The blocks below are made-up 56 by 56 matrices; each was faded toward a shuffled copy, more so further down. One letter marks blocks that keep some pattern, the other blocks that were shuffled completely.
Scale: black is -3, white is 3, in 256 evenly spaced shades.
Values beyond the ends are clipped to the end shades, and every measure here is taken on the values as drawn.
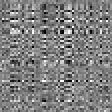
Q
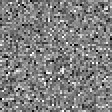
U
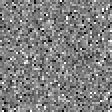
U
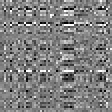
Q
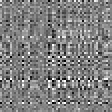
Q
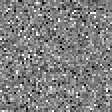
U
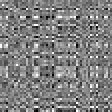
Q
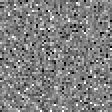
U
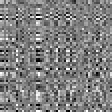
Q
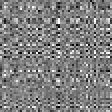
Q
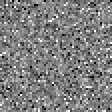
U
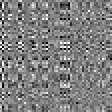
Q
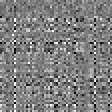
Q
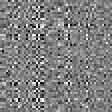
Q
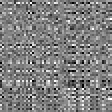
Q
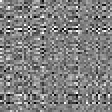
Q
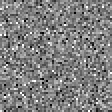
U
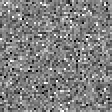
U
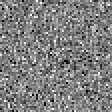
U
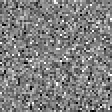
U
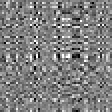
Q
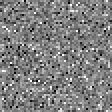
U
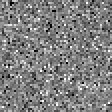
U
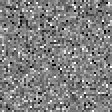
U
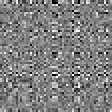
Q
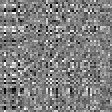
Q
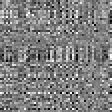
Q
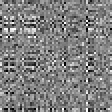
Q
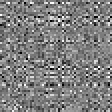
Q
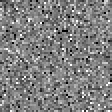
U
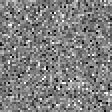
U
